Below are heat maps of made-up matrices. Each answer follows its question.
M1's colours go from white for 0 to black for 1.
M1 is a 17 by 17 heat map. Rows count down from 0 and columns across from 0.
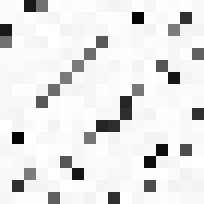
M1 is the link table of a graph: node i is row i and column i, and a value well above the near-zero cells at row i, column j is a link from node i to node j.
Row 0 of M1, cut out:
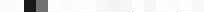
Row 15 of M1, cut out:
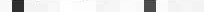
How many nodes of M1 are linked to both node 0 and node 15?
0
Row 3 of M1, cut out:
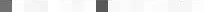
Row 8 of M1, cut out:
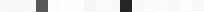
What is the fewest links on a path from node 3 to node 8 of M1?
1
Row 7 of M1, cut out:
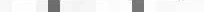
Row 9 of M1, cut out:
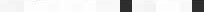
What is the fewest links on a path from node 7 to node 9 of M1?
3
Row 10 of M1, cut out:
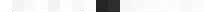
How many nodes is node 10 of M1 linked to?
2
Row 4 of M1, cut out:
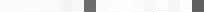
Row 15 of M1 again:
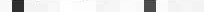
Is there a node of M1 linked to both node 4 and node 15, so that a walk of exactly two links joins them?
no
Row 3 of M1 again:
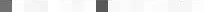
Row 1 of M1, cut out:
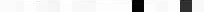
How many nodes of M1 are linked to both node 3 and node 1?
0
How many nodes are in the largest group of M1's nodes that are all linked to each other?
2
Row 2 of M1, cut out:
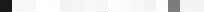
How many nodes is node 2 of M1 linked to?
2
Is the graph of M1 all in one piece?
yes
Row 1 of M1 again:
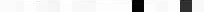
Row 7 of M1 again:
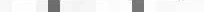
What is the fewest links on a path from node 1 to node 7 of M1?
2
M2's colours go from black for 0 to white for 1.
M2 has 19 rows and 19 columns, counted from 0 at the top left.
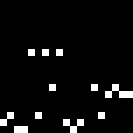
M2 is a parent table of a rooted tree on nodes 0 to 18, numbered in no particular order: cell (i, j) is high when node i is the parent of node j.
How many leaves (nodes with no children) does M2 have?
13
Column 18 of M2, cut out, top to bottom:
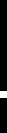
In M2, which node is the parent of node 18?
13
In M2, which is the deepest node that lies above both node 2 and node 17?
13
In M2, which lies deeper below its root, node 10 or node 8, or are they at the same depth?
node 10
